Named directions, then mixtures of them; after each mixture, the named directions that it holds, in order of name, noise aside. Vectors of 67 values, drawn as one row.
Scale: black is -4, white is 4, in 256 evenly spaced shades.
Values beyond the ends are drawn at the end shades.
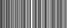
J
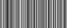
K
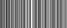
J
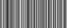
K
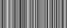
K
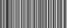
J, K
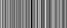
J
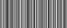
K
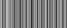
J, K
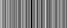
J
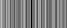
J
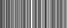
J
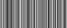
K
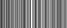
J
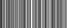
J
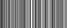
J, K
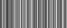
J, K
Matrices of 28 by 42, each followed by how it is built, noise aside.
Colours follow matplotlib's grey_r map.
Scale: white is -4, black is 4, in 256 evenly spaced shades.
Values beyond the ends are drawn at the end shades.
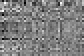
low rank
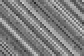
Toeplitz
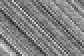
Toeplitz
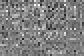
low rank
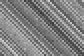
Toeplitz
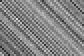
Toeplitz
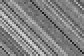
Toeplitz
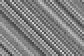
Toeplitz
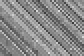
Toeplitz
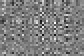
low rank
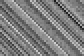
Toeplitz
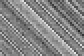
Toeplitz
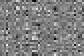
low rank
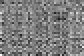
low rank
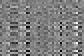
low rank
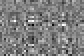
low rank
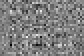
low rank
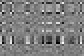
low rank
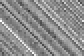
Toeplitz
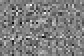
low rank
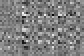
low rank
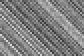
Toeplitz
